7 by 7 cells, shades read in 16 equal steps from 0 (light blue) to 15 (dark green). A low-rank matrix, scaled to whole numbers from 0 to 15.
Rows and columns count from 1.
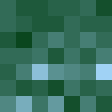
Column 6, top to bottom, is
11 12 9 12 9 12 9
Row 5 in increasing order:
0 2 7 8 9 9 12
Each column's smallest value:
8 4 2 6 8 9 0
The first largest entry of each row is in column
7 3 2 4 1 4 5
